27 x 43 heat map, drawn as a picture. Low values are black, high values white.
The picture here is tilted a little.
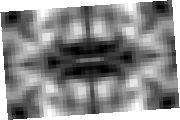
There is no seam. Its left and right halves mirror each other, and so do its top and bottom. No overall slope runs across the table. The field is mottled with small blotches. The ninth with the lowest average is the centre.
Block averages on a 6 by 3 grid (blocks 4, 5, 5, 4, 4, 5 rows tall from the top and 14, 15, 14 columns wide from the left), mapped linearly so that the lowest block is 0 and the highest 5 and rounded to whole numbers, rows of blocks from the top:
4 3 4 | 5 5 5 | 3 0 3 | 4 0 4 | 5 5 5 | 4 4 4
